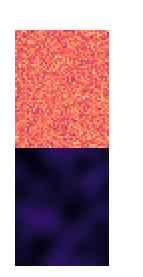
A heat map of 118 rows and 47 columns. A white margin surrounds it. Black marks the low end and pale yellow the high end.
The table splits into 2 rows of 1 panel. Panel 1,1: high, fine-grained. Panel 2,1: very low, smooth, faint in contrast.
